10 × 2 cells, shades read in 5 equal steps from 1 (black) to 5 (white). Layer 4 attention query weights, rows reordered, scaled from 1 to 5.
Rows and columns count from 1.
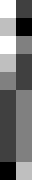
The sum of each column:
30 26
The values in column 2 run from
1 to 4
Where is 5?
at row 1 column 1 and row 3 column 1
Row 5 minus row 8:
1 -1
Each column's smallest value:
1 1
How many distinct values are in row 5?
2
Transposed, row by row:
5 4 5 4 3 2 2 2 2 1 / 2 1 3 2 2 3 3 3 3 4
